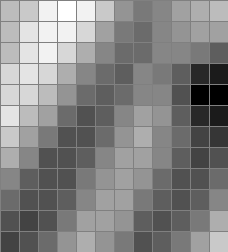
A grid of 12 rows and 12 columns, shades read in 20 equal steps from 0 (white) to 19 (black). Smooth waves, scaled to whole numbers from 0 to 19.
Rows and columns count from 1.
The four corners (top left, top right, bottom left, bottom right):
5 5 14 4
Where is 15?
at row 7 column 12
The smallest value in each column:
2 2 1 0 1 4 7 6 8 7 6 4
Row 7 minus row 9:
-5 -5 -3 0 3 3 1 -2 -2 -2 1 4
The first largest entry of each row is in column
8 8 12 12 11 12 12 11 3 2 2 1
